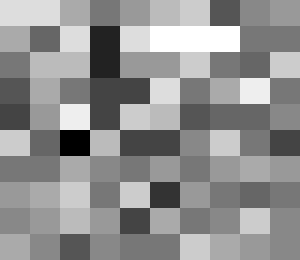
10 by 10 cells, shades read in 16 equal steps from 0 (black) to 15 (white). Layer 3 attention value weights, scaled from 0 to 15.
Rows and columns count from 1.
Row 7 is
7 7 10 8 7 9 7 9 10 9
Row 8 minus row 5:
5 1 -2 3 0 -8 4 1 0 -1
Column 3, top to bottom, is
10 13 11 7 14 0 10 12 11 5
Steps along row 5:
up up down up down down up same up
